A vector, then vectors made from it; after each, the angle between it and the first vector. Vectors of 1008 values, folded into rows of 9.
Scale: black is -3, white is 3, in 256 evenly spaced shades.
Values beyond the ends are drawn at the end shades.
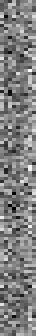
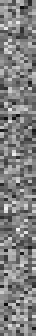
partly opposed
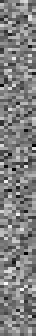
orthogonal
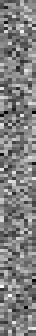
partly aligned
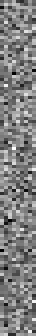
orthogonal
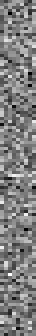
orthogonal
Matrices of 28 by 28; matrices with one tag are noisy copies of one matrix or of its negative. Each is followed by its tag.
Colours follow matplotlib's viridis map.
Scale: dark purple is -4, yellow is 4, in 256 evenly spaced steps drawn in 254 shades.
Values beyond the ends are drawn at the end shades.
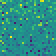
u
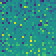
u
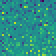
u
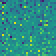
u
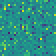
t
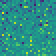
u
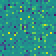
t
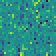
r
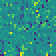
r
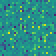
t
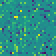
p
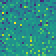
u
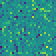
p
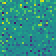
u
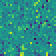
r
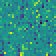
r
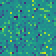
p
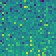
u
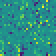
r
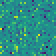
p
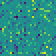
p
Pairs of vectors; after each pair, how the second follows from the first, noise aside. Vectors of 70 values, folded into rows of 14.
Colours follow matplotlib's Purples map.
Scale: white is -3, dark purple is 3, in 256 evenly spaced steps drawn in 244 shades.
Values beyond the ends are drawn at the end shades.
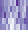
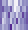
reversed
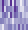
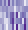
reversed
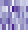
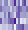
reversed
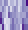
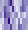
wrapped around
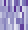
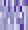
copied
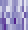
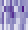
wrapped around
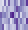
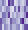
wrapped around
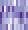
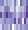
reversed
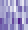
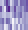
reversed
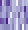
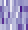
reversed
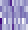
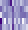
copied
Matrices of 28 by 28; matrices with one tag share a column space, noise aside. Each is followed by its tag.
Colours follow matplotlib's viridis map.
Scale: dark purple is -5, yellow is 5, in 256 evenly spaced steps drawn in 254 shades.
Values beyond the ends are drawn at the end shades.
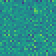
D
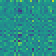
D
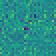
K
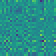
D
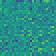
D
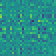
K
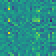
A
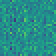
A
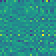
D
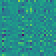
D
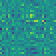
K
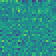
D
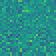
D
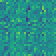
A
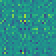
K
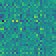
K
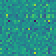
K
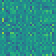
A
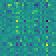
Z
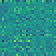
D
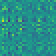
A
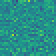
D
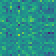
A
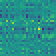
K
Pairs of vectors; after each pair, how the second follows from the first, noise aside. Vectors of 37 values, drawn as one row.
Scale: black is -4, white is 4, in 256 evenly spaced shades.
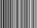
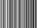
reversed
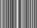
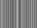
shrunk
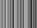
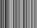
reversed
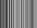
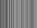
shrunk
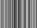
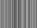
shrunk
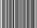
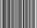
reversed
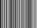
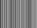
shrunk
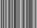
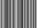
reversed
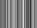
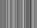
shrunk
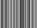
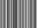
reversed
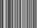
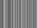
shrunk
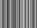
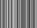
reversed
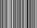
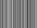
shrunk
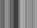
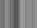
shrunk
